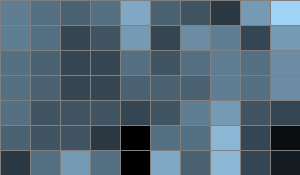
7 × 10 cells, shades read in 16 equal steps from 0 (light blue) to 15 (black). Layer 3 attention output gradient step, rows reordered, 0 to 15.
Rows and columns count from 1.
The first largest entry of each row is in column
8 3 3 3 5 5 5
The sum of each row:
63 71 76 77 82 92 80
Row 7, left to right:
11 7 4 7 15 3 8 2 10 13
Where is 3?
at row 1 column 5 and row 7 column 6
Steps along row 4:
up up same down same same down up down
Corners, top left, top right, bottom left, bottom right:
6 0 11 13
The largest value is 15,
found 2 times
